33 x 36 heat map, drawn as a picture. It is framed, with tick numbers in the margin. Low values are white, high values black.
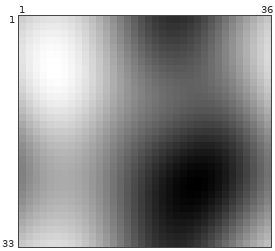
The ninth with the lowest average is the top left. The field is smooth, with broad soft blobs. No lone cell stands out from its neighbours.
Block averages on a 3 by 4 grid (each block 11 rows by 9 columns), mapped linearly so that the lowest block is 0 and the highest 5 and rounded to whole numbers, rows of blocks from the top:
0242 | 1243 | 1354
